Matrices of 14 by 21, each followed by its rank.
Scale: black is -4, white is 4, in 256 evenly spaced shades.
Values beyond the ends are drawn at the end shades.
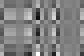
one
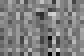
three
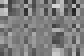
two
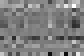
three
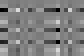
one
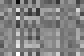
two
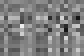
two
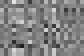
three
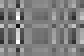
one
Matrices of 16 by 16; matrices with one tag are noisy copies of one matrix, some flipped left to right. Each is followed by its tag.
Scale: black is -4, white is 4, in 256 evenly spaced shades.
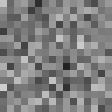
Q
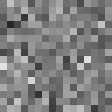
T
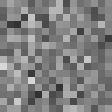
T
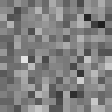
T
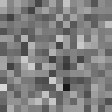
Q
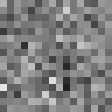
Q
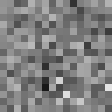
Q
